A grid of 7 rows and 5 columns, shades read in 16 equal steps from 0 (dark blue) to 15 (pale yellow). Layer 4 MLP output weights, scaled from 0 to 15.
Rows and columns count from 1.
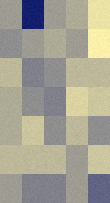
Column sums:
68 54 60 72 77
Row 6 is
11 11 11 9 12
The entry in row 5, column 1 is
10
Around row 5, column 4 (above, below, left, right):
13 9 8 8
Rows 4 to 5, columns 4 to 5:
13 12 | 11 8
